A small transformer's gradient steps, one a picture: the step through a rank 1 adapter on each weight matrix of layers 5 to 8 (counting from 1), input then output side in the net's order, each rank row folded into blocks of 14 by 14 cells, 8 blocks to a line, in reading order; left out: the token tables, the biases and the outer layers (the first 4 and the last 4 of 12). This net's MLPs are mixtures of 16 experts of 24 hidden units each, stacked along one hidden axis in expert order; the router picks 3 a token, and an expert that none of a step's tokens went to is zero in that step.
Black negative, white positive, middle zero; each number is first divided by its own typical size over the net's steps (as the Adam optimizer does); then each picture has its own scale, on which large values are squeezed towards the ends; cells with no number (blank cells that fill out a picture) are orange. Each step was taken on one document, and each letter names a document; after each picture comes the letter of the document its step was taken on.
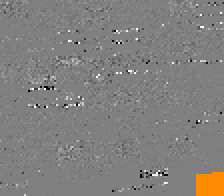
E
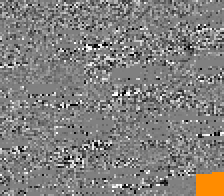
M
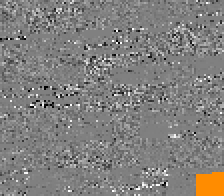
M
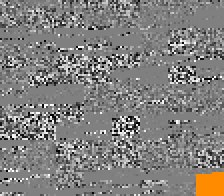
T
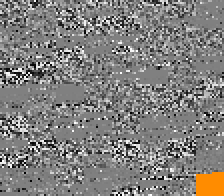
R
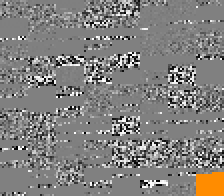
T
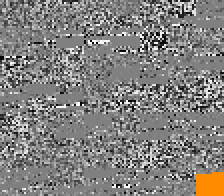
R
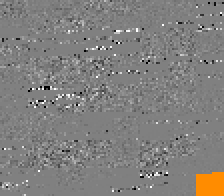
E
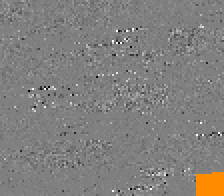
M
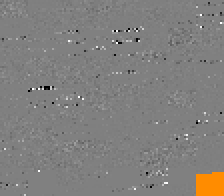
E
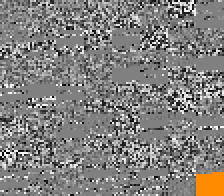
R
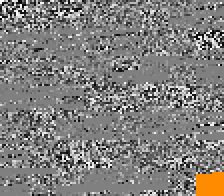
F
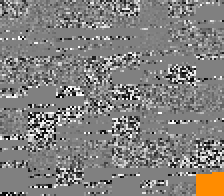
T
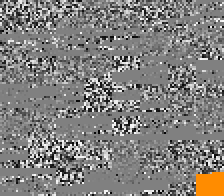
F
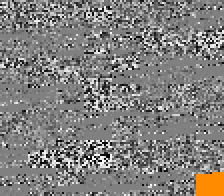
F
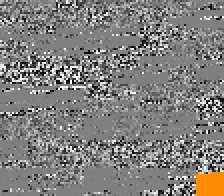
F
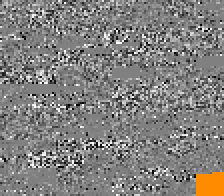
M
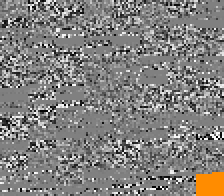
R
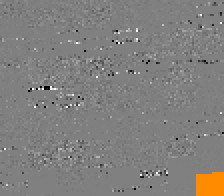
E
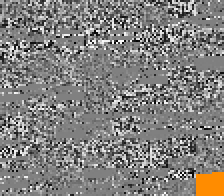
R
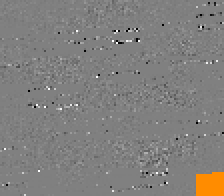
E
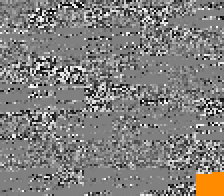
F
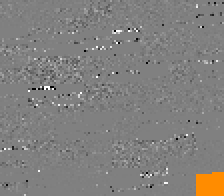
E
